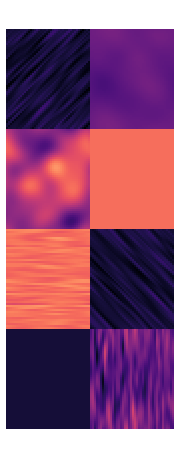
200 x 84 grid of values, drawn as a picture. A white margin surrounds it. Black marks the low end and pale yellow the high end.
It is made of 4 by 2 panels. Panel 1,1: very low, slanting up to the right, faint in contrast. Panel 1,2: low, smooth, faint in contrast. Panel 2,1: middling, smooth, strong in contrast. Panel 2,2: high, flat. Panel 3,1: high, streaked across, faint in contrast. Panel 3,2: very low, slanting down to the right, faint in contrast. Panel 4,1: very low, flat. Panel 4,2: low, streaked downward.
